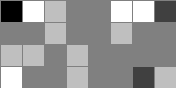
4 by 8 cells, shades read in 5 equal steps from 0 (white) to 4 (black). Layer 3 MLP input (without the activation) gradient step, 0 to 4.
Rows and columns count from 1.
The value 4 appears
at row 1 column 1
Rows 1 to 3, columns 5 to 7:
2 0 0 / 2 1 2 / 2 2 2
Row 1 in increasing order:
0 0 0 1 2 2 3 4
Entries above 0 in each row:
5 8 8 7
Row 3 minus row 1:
-3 1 1 -1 0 2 2 -1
